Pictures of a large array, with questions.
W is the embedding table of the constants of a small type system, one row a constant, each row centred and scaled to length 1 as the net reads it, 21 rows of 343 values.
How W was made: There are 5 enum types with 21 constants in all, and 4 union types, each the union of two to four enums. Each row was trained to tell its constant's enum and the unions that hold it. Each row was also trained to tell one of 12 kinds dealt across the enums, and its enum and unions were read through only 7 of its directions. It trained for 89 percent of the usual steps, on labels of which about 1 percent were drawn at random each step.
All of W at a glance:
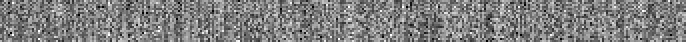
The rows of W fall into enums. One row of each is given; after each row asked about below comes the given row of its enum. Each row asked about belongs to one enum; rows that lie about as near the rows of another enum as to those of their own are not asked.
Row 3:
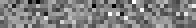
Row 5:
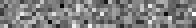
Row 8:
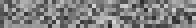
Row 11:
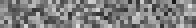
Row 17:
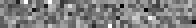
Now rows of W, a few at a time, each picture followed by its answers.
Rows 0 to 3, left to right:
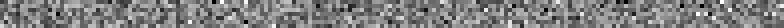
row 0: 11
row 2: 17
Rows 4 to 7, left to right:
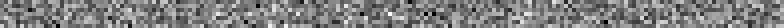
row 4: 17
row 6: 17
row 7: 11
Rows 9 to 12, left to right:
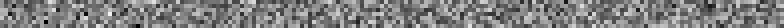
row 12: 11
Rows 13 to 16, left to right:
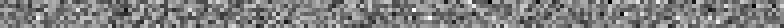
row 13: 11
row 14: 8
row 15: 8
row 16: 11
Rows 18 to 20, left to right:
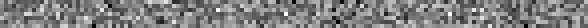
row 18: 17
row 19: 8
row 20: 8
